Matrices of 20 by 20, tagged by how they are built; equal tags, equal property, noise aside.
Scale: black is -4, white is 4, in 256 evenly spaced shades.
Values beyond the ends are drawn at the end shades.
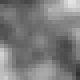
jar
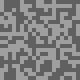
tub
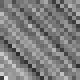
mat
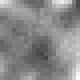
jar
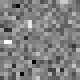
tub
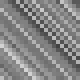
mat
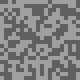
tub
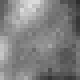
jar
